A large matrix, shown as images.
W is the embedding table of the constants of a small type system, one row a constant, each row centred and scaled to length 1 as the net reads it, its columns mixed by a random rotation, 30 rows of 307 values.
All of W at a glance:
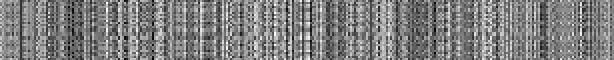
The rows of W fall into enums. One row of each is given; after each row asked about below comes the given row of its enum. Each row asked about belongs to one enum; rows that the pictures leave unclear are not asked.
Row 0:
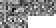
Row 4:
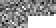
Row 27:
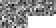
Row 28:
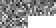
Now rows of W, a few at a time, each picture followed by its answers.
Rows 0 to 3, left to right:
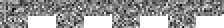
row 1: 4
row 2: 28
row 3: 27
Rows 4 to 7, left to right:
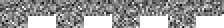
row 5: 4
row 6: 28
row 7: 27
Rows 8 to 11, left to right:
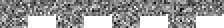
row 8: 28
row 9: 27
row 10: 4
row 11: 0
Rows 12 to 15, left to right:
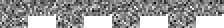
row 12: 28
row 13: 27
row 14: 4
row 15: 4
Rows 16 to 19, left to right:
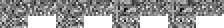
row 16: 28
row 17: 28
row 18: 0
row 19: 0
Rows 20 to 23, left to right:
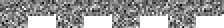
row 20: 4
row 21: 27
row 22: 28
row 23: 27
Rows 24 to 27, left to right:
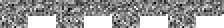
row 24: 27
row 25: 0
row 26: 4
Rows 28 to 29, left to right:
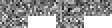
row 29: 0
